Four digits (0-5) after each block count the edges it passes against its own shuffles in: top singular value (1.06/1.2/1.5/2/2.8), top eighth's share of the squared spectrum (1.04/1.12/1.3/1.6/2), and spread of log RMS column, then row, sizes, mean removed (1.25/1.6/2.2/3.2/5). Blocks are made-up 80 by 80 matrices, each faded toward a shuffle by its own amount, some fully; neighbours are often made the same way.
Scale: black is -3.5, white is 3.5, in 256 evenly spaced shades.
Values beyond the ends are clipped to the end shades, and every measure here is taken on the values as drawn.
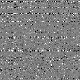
4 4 1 3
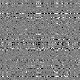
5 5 2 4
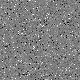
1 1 0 0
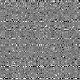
4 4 2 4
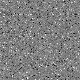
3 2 0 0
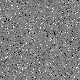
1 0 0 0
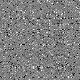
4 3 1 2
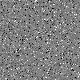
0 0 0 0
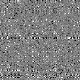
4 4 2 3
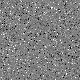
0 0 0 0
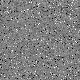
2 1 0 0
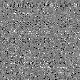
3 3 1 2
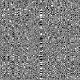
4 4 3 2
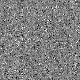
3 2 1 1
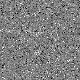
2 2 1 0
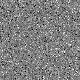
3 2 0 0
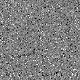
3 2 1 1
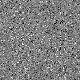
3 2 1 0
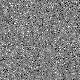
2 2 0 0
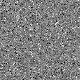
3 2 1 0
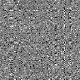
4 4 2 2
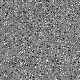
3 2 1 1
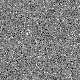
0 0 0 0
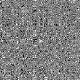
4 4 2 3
